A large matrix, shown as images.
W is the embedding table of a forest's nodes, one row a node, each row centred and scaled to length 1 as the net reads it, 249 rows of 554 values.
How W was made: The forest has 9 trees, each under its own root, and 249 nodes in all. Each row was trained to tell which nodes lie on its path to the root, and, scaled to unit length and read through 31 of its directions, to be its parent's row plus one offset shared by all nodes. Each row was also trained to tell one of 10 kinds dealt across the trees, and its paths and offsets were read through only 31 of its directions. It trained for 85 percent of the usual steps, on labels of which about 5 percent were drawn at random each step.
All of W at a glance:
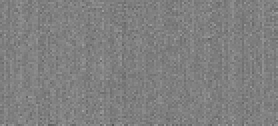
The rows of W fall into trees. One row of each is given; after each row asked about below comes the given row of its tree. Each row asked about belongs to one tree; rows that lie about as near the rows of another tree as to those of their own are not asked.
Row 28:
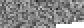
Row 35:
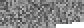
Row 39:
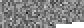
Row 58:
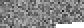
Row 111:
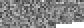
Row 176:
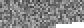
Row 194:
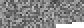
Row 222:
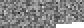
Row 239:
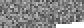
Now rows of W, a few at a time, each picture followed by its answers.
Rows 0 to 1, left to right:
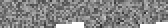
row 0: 28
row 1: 194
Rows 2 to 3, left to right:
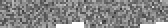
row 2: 35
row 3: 28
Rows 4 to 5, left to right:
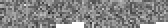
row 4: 28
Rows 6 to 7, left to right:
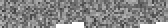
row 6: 176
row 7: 194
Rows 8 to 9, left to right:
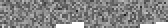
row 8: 58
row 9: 58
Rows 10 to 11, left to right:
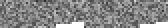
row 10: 28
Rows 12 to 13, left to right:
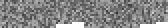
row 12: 176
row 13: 35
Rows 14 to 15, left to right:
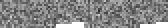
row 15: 28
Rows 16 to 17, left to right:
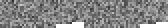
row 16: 222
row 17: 35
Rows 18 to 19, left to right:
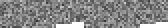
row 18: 222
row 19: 58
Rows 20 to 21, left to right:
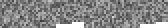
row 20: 222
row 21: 58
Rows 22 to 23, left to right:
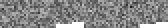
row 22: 194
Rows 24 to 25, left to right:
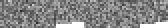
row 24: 111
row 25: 28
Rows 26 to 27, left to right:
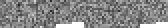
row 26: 28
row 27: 35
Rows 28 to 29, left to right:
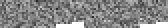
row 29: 194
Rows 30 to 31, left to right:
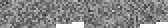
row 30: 39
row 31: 28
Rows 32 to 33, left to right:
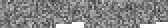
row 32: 28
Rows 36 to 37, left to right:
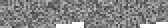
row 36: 194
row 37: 58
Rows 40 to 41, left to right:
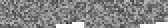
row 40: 222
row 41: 239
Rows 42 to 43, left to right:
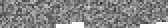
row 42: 39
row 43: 239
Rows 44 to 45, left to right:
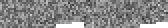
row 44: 194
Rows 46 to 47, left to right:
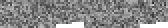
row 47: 194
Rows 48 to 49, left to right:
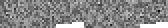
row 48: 28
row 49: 222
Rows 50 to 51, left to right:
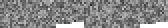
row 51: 28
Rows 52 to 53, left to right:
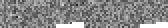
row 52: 194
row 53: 111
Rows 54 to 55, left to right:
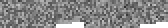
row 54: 194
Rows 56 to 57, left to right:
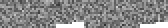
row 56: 194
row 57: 239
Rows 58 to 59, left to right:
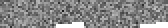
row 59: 194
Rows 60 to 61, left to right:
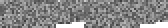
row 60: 222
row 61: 58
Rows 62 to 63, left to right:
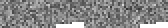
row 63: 222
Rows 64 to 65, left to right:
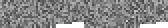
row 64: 28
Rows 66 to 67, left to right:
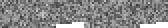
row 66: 222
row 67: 28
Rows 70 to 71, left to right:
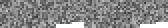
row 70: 58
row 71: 176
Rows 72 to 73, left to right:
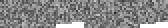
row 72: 111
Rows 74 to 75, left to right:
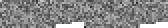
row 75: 58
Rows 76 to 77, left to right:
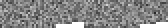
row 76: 58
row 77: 222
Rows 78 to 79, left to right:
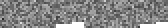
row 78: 222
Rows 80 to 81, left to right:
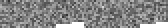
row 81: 39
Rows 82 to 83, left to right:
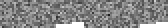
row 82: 222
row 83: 194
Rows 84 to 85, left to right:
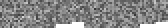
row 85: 28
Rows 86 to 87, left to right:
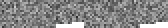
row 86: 222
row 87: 58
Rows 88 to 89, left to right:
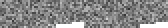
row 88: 194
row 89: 58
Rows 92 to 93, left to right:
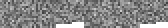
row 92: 28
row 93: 222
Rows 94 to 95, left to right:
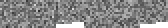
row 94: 222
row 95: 194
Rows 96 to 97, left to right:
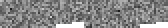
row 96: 194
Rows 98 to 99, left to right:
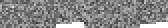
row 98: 28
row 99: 239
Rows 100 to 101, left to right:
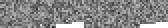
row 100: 28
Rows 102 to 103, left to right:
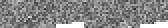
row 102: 39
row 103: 39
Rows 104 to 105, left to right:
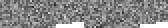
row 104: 176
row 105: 194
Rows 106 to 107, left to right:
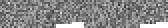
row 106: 58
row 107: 222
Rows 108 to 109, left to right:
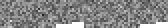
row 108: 239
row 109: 58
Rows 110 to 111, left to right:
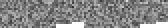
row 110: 35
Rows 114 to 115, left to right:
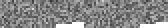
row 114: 28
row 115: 58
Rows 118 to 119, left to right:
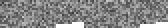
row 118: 58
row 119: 58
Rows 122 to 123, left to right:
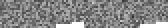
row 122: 35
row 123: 111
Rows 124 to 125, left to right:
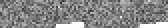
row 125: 239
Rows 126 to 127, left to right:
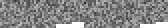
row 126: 222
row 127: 58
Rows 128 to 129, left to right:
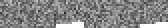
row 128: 111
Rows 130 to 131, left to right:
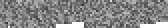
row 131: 58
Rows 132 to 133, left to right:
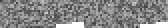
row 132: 239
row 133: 28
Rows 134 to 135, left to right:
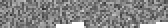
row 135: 194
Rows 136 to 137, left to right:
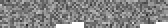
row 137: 58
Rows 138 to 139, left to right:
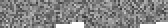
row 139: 28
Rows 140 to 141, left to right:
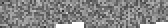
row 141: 58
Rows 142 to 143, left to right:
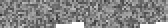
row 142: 239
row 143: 28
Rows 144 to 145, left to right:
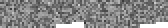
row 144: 28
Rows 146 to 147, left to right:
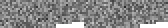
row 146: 239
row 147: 222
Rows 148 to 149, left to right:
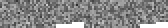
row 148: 222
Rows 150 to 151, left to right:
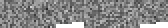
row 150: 58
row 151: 194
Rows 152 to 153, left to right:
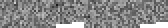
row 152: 222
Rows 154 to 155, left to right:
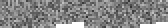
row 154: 194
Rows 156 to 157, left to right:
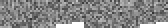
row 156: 194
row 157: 194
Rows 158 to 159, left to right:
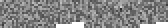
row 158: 239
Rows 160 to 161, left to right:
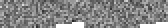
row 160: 28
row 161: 222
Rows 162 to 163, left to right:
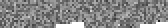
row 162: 58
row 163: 176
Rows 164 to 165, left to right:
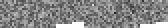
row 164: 111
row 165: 28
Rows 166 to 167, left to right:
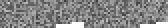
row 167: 35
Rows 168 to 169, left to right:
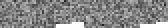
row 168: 28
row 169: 194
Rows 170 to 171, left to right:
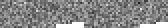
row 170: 222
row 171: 176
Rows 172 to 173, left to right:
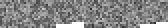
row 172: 28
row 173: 222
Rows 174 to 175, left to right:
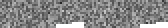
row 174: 58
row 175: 222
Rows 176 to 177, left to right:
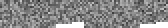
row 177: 194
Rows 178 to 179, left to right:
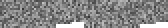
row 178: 35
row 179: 58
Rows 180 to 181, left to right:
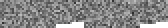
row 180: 58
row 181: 58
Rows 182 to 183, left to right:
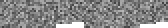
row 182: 222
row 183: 176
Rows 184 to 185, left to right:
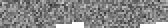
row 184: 222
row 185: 28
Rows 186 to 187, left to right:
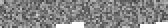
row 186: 176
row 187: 28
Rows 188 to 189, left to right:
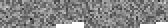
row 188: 194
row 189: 28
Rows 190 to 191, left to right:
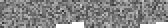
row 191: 222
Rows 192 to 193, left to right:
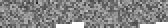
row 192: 58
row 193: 58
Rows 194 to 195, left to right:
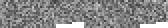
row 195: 28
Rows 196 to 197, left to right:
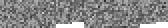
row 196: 176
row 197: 239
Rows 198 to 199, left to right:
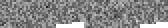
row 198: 239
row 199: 111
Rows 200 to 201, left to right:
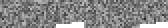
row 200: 58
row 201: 176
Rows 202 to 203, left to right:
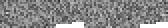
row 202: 28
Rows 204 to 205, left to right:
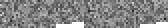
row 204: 28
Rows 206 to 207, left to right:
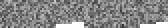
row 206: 111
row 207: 239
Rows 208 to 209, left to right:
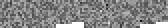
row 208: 222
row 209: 58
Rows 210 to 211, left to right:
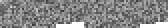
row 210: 222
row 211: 239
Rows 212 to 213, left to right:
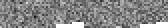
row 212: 194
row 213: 222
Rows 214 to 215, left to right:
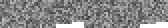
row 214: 39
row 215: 222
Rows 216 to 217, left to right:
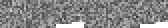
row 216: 58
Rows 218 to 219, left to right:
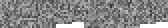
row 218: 28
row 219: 222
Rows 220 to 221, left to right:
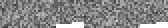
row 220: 222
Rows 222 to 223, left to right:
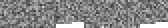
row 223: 58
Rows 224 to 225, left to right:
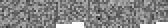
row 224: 222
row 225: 194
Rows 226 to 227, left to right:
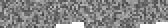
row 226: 58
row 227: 176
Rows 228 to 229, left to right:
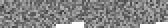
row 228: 176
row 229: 35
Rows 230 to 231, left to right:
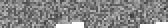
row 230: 176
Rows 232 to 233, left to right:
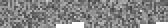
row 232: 194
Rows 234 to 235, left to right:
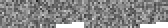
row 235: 39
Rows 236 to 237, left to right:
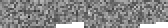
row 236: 239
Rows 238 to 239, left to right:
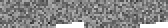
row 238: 35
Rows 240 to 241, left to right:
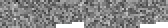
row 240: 28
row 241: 39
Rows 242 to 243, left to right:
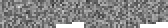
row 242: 39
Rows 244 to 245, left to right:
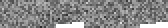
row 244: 239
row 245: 222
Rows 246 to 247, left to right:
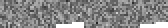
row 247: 58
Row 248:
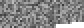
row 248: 39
